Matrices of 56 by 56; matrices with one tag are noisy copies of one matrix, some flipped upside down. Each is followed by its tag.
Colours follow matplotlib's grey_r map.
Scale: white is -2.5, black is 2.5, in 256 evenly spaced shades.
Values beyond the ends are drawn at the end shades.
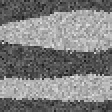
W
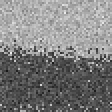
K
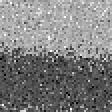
K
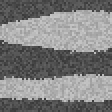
W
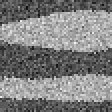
W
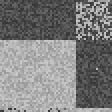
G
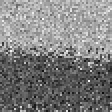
K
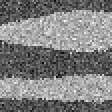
W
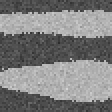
W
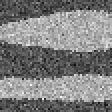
W
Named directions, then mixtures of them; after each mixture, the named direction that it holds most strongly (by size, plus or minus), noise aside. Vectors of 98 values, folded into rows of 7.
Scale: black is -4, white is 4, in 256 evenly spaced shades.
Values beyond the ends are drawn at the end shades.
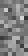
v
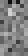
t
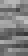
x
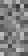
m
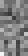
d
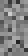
t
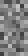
m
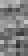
x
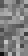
d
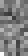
d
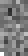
d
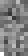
d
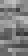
x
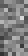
v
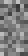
m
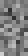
d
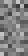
m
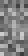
m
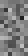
v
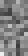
d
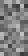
m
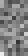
d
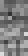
d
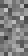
v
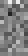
t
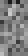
t
